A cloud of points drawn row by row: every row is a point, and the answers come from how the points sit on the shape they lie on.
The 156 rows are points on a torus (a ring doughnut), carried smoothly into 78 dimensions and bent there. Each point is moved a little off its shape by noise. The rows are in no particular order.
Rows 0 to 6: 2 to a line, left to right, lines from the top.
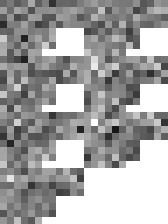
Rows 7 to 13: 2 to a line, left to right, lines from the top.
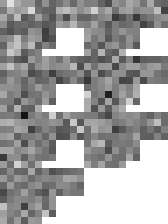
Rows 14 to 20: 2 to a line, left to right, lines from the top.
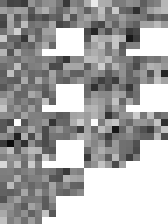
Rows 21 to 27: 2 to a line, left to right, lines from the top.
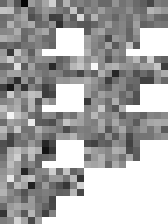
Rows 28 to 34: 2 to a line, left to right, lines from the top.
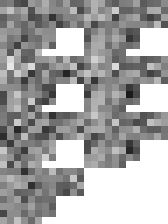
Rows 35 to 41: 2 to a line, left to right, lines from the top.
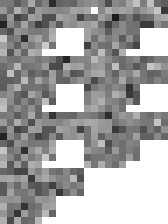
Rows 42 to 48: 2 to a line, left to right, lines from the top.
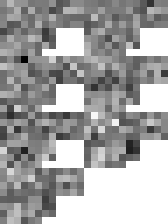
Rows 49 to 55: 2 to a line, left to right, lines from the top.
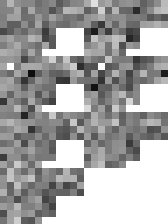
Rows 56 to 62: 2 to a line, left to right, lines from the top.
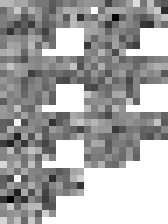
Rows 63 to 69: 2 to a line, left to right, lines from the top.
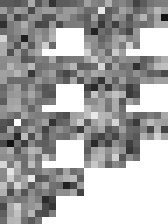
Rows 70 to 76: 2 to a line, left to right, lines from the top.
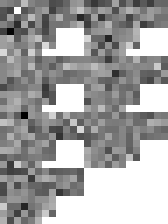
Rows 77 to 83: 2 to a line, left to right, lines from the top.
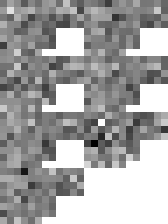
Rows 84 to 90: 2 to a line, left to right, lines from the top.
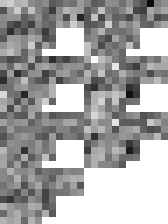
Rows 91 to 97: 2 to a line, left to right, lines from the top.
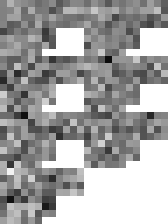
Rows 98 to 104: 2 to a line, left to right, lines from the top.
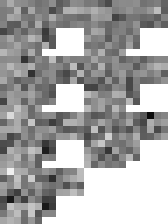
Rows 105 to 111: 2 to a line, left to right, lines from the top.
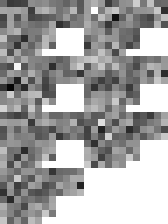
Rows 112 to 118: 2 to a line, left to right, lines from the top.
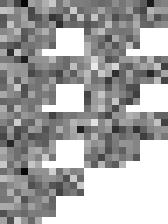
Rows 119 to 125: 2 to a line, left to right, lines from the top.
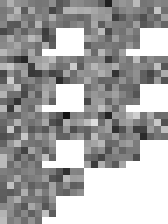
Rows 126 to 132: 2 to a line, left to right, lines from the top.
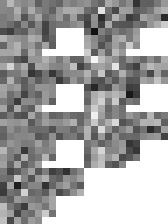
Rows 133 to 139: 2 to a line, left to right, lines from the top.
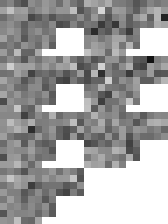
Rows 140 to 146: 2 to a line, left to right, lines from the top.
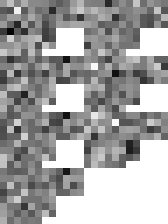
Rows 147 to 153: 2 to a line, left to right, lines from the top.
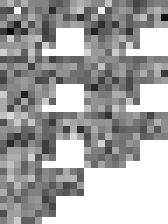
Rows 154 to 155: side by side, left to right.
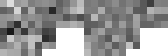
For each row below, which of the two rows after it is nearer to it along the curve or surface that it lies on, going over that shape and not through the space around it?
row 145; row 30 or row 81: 30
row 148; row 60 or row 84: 84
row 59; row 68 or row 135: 68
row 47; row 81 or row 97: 97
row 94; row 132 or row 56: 132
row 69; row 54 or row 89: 89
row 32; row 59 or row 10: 10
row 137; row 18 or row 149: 149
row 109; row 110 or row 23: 110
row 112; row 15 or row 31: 31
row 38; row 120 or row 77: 77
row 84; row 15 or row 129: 129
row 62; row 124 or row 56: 56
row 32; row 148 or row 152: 148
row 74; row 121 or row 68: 121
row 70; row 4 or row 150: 4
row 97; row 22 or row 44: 22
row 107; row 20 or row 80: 20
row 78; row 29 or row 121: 29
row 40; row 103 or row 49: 103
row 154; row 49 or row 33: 33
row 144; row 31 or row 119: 119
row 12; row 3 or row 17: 3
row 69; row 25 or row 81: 25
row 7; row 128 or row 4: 4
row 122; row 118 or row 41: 118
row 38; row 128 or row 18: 18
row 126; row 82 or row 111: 111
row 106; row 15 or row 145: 145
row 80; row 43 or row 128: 128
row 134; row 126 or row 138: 126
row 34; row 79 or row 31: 31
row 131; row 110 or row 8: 8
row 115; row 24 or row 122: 24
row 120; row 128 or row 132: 128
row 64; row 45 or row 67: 45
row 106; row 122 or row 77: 77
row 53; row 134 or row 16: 16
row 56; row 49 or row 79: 49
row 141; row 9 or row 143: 9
